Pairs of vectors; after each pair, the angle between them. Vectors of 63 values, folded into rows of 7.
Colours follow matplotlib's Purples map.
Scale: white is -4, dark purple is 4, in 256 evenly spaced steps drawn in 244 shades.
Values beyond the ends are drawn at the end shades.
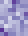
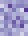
orthogonal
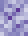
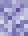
nearly parallel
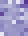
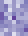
partly aligned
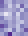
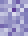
partly aligned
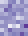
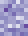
nearly parallel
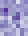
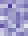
partly aligned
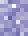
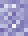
partly aligned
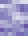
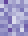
partly aligned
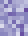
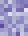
nearly opposite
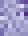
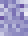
nearly opposite
